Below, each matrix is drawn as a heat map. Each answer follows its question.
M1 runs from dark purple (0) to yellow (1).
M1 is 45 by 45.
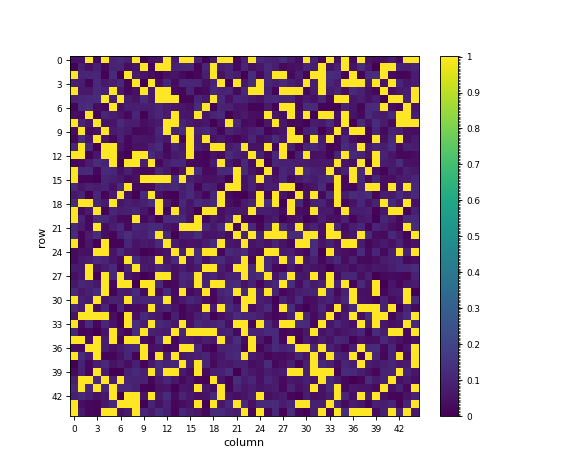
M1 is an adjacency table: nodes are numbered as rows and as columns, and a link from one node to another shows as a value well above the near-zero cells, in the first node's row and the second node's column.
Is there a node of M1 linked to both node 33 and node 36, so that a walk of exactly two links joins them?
yes
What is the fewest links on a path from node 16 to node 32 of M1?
2
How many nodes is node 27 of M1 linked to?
11
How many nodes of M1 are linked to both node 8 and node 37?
5
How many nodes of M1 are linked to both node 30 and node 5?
1
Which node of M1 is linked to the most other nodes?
node 0
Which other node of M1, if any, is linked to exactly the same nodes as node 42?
node 13
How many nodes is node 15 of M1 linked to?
10
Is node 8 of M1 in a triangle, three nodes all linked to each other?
yes
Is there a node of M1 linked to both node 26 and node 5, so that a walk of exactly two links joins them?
yes
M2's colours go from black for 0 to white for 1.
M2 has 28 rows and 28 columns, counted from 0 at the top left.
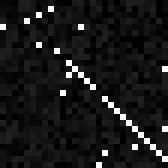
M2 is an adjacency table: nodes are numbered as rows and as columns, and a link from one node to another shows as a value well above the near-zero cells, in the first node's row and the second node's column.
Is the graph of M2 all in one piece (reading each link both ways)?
no
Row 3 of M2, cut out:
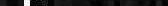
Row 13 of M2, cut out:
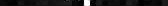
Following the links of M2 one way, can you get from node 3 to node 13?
yes
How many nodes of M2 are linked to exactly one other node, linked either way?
6
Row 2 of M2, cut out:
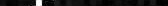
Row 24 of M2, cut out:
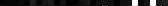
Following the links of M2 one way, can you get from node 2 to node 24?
no
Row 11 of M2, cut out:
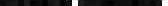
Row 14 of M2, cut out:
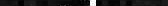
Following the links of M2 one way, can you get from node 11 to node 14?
yes
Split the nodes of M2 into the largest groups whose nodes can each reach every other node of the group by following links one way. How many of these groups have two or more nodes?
2
